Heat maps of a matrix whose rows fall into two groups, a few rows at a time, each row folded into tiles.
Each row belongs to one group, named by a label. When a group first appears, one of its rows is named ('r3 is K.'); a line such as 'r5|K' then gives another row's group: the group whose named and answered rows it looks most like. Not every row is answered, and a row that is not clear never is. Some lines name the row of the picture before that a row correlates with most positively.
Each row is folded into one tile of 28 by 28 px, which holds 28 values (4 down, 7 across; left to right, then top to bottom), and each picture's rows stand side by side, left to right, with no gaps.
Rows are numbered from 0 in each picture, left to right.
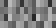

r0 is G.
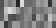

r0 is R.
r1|G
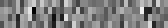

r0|G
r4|R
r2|G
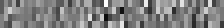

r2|R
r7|R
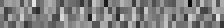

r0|G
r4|G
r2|R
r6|G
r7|G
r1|G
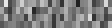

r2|G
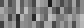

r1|G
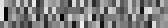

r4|G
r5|R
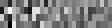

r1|R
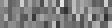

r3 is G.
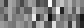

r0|G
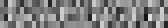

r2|R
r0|G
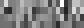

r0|G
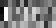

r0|R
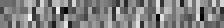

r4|R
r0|R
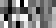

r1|R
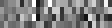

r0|G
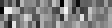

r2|G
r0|R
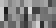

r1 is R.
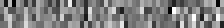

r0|R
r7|G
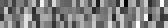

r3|R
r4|R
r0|R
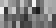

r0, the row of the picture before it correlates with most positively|1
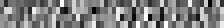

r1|R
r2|G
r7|R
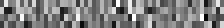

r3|G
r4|G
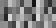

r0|G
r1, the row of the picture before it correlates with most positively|6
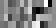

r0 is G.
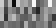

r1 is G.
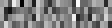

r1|G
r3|G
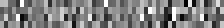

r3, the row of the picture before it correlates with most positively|2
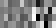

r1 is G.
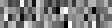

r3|R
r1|G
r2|R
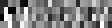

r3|G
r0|R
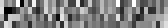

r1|G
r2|R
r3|G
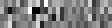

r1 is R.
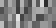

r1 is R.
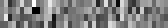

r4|G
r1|G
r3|R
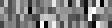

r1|R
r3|R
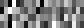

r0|R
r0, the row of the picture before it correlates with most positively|3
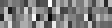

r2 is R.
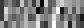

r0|R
